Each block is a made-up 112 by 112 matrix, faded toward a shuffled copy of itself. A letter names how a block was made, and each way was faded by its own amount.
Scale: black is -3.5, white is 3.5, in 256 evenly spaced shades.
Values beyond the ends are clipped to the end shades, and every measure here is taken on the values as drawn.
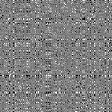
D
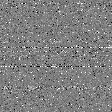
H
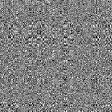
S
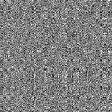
S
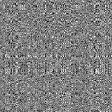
S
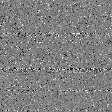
H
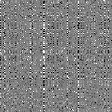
D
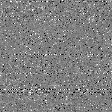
H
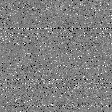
H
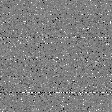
H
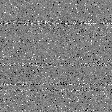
H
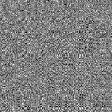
S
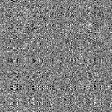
S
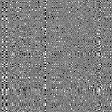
D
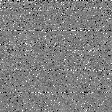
H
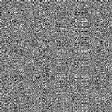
S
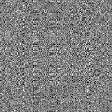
S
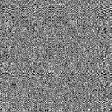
S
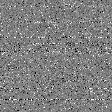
H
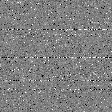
H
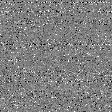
H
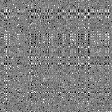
D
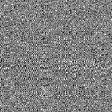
S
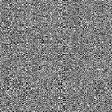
S
